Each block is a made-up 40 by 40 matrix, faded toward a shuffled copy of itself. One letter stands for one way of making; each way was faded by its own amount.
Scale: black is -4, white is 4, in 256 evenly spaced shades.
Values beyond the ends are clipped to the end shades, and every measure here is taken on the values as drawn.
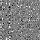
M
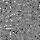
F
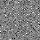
M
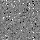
F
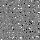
F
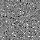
F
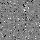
F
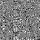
M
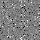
F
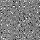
M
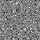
M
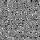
M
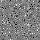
F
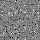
F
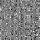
M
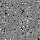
F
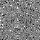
M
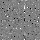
F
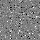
F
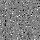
F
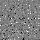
F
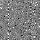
M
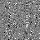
M
